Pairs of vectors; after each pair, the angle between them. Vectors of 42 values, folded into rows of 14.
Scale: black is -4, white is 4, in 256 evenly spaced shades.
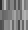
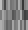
nearly opposite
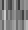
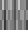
nearly opposite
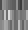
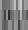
nearly opposite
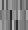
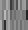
orthogonal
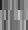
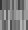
nearly parallel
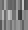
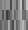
partly opposed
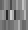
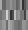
nearly opposite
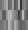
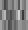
nearly opposite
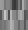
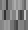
partly opposed
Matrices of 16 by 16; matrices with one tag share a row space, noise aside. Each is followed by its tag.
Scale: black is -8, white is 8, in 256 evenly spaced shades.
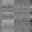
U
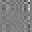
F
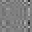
F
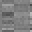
U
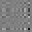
F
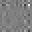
F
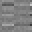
U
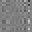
F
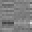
U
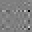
F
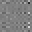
F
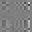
F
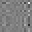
F
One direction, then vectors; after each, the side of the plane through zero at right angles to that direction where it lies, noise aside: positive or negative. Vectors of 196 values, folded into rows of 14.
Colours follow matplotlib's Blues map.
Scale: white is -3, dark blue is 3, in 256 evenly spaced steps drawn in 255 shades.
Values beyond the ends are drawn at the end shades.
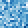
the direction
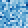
negative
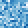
positive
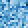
negative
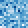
positive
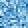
negative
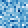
positive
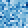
negative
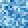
positive
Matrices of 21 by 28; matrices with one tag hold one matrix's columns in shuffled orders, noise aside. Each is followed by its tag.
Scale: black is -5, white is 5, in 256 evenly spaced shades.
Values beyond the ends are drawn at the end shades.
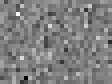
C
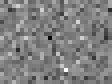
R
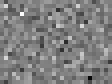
C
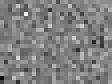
C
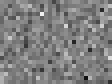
C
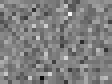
C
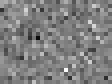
R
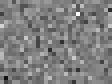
C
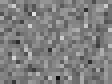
C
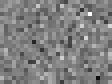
C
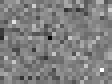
R
